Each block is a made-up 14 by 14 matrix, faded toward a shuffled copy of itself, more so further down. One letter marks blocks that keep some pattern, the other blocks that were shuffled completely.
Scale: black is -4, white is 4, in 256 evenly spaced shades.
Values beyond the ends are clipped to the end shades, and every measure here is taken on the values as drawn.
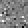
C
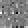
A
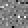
C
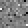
C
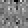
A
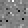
C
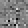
A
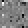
A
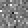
C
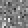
C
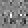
A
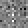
A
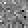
C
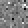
C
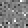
C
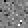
C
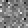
C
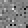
C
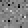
C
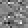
A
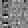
A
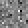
A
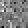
A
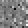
C
